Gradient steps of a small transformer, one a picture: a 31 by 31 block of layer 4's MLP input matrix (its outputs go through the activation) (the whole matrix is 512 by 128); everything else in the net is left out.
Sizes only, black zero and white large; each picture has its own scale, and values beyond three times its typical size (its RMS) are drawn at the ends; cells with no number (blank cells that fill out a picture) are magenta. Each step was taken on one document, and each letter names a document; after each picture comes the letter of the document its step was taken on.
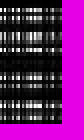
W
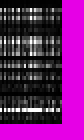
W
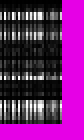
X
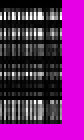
X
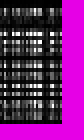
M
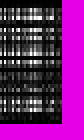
W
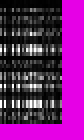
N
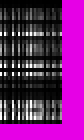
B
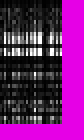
M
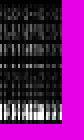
B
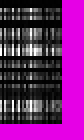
W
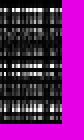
M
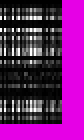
W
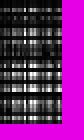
N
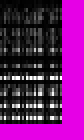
M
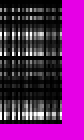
B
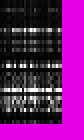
N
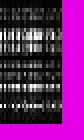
W
